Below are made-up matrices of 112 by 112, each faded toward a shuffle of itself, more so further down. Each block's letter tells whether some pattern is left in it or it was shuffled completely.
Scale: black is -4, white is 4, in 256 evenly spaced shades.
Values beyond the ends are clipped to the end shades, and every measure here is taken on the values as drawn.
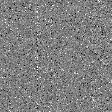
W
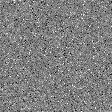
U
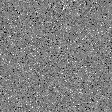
U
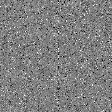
W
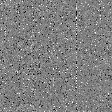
W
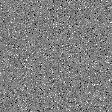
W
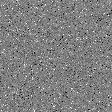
U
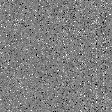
W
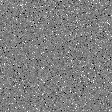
U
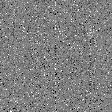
W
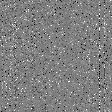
W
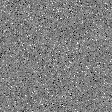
U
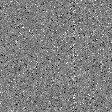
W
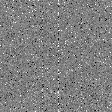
W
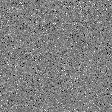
U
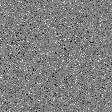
U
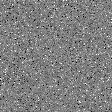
U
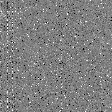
W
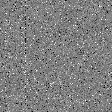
W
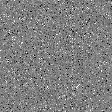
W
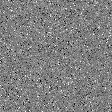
U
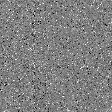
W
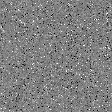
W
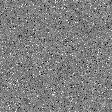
U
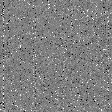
W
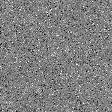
U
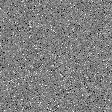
U
